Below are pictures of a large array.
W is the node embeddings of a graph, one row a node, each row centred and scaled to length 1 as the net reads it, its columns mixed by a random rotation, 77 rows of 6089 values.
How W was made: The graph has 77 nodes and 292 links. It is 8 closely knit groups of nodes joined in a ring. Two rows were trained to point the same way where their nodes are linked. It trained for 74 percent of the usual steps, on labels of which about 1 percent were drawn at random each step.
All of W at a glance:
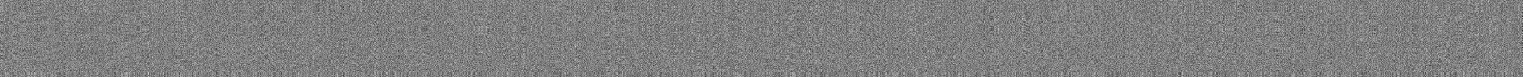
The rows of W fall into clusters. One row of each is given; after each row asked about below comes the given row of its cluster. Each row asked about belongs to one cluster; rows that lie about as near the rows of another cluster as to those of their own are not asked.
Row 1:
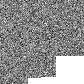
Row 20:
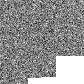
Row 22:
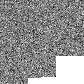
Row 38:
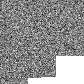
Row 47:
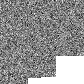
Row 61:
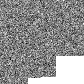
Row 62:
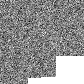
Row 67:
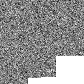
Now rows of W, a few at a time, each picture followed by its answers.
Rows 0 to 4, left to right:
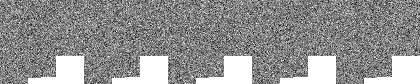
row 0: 67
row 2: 20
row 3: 67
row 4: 67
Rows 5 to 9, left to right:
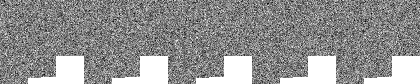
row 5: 61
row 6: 62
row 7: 62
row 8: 67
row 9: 62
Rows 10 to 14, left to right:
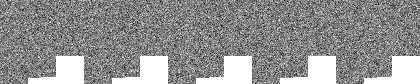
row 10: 67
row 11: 67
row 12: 47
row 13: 38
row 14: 62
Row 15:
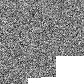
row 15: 1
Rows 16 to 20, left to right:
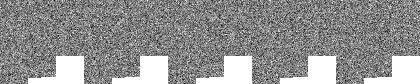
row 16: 47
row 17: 61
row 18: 47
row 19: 47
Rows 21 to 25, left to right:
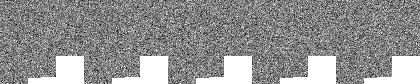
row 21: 22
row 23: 1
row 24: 38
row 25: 62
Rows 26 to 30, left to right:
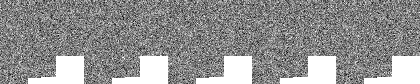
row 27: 67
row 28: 47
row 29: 47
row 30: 47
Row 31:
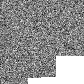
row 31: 38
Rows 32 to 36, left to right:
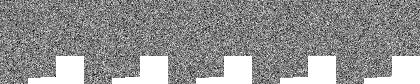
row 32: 22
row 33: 47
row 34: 67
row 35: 67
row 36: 62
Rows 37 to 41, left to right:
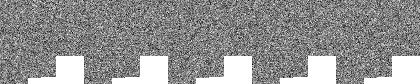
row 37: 20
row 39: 62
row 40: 38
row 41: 61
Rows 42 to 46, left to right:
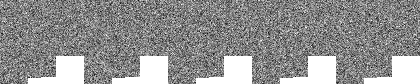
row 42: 1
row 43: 47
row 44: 1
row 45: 62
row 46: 1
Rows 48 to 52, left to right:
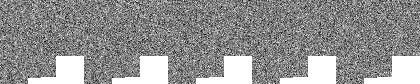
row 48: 20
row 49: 20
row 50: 22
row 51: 22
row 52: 47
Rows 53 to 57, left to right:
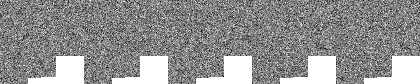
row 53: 62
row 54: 20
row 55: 22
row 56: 38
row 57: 38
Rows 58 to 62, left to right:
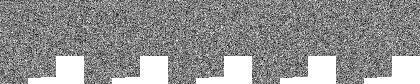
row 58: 22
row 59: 1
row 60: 62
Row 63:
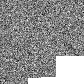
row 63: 38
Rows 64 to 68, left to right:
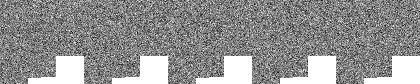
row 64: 20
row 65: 61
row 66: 1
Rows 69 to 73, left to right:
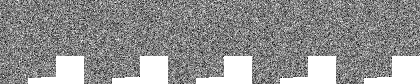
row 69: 47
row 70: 22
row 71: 20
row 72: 1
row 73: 1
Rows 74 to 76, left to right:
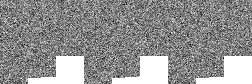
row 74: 1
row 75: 62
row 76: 1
